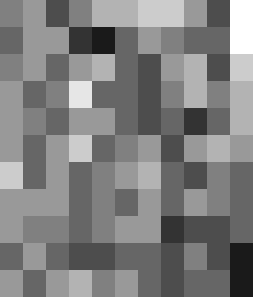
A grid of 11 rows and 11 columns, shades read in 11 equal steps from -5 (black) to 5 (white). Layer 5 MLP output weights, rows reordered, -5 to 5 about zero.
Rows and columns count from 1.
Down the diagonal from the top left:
0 1 -1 4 1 0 2 -1 -2 -2 -4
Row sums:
13 -3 4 4 -4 6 1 1 -6 -15 -5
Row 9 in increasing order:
-3 -2 -2 -1 -1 0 0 0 1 1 1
